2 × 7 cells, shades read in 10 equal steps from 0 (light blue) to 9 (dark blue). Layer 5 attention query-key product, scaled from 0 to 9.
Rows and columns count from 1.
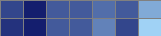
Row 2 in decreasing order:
9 8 7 6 6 4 0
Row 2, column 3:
6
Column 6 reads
6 7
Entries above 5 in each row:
5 5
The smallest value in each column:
7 9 6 6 4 6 0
